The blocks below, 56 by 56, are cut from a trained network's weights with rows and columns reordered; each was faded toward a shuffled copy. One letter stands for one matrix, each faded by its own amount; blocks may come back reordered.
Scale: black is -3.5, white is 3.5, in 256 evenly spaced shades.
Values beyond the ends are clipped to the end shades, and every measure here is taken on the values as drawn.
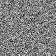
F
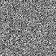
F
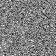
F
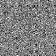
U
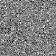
U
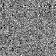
U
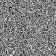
F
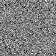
U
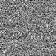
F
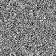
F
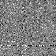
U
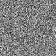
F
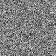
F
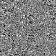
U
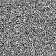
F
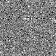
U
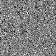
U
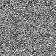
F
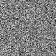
F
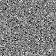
U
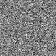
F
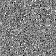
U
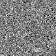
U
